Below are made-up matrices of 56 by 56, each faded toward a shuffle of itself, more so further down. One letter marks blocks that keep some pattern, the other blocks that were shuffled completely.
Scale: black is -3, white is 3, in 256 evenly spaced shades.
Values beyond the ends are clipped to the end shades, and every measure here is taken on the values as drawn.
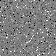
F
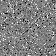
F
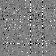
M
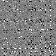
M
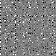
M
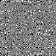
M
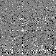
M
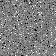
F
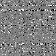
M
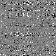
M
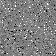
F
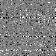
M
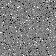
F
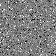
F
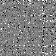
M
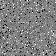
F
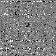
M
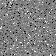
F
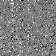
M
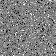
F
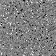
F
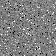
F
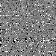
M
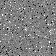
F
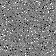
F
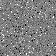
F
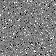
F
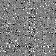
M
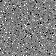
F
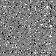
M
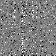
M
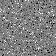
F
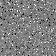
F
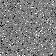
F
